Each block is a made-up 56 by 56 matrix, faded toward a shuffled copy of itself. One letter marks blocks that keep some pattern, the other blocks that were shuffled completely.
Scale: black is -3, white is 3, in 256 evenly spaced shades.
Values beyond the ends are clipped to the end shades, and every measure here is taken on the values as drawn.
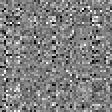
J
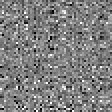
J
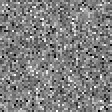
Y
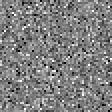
Y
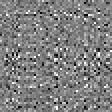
J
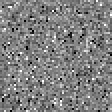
Y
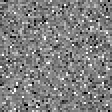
Y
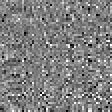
J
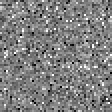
Y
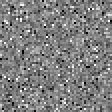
Y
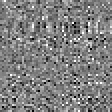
J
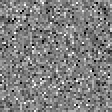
Y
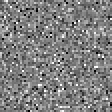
Y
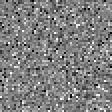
Y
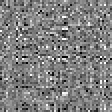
J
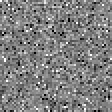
Y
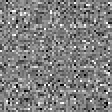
J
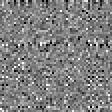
J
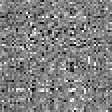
J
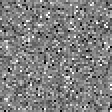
Y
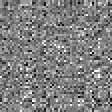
J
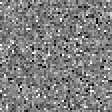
Y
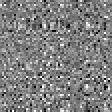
J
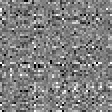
J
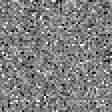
Y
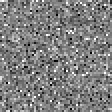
Y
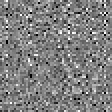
J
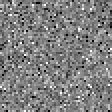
Y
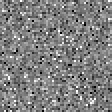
Y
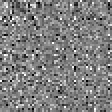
J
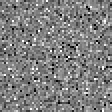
Y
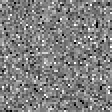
Y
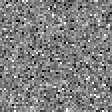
Y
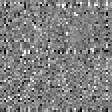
J
